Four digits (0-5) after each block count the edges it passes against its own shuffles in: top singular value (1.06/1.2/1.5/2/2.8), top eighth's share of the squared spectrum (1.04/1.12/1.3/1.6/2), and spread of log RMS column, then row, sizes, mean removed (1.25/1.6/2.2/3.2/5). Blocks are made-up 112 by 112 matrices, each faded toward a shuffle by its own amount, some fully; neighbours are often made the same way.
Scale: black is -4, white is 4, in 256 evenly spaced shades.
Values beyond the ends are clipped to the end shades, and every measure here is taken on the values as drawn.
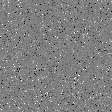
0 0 0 0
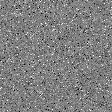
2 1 0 0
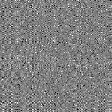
5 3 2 3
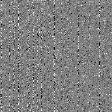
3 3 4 0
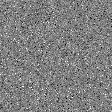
0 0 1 0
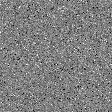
0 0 0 0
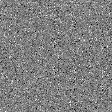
1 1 2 0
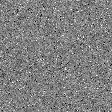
0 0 0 0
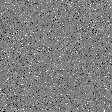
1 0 0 0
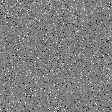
1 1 0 0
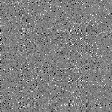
4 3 2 2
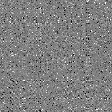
4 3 2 2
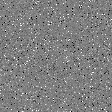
1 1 0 0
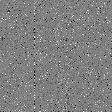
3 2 1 0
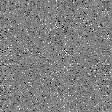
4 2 1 0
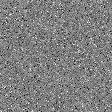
0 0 0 0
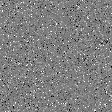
2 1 0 0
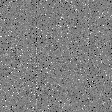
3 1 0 0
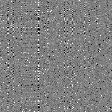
5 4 3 2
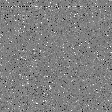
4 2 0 1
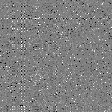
4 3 1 1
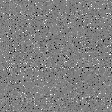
4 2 1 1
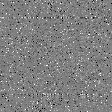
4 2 0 1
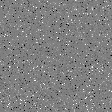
2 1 0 0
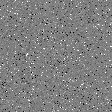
2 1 0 0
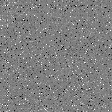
3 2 0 1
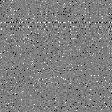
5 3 2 2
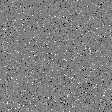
2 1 0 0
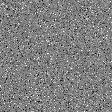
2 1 0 0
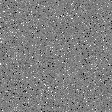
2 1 0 0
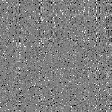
4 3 2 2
